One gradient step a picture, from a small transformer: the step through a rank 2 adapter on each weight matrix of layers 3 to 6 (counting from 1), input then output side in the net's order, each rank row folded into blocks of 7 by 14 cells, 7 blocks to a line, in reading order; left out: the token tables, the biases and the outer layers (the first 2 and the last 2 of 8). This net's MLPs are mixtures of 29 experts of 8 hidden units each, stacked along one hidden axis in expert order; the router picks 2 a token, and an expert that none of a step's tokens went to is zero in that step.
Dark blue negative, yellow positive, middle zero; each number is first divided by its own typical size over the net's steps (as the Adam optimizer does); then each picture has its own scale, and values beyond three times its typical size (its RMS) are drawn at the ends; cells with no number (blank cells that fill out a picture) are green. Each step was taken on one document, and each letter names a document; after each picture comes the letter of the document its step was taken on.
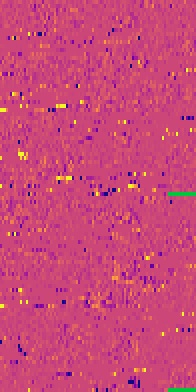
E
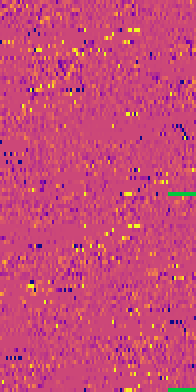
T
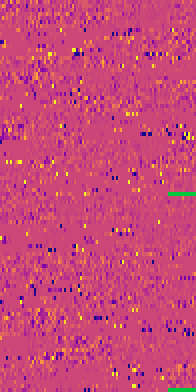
T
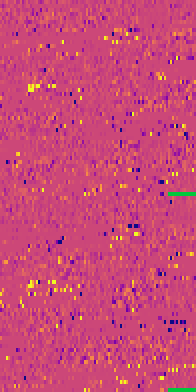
T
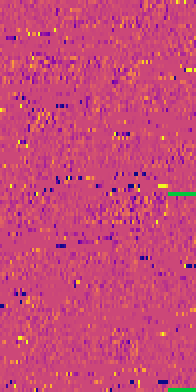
E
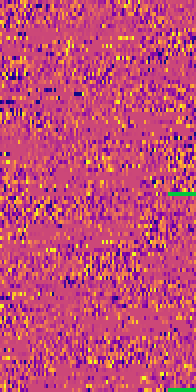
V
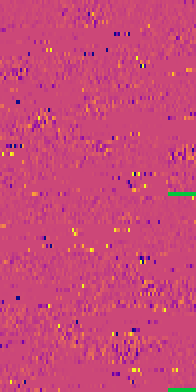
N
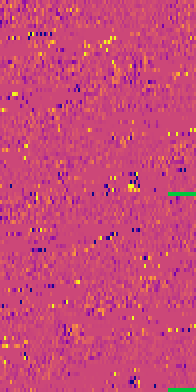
E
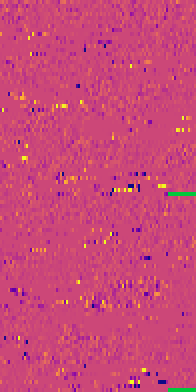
E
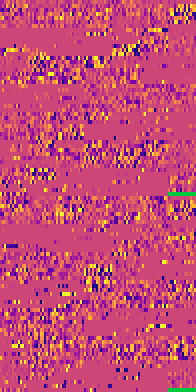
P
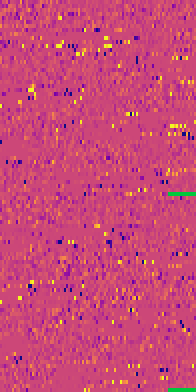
T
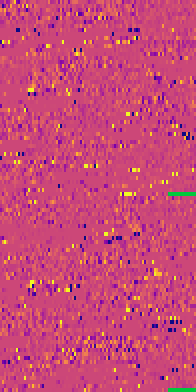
T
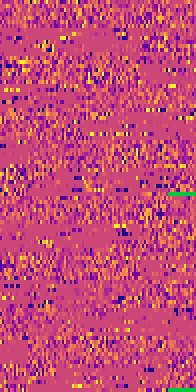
V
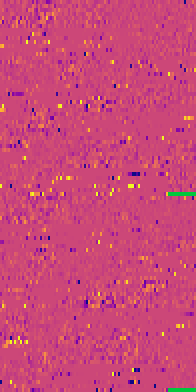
E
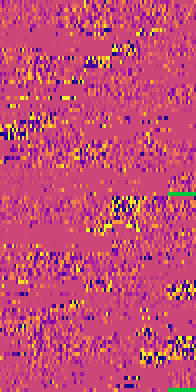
P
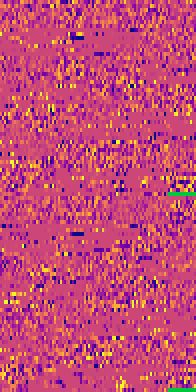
V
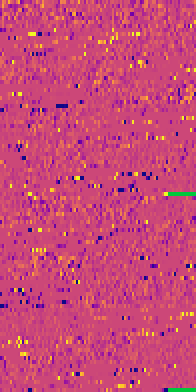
E
